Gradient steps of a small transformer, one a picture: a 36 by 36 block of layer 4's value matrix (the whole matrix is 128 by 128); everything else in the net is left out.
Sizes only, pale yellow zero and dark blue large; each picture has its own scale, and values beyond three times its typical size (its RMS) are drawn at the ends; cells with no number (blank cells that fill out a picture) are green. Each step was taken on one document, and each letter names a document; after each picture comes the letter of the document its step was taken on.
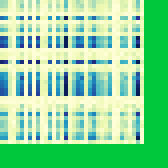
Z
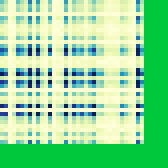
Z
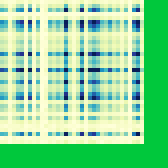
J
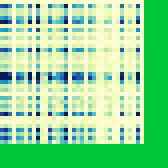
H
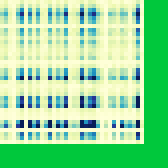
J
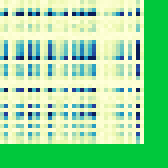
J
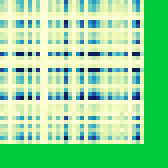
J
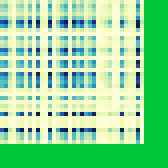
H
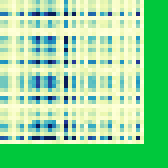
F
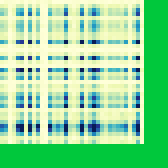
J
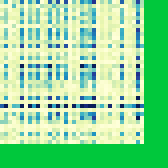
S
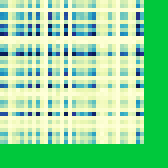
Z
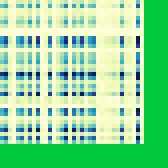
H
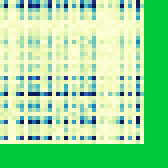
S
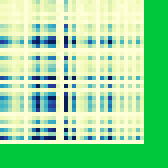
F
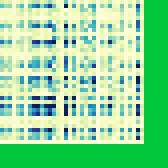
F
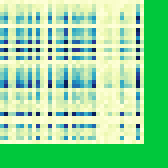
H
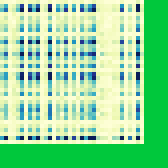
S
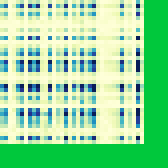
S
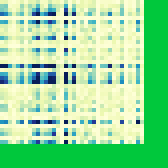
F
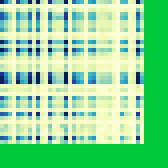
H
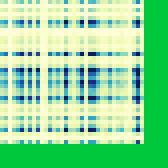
J
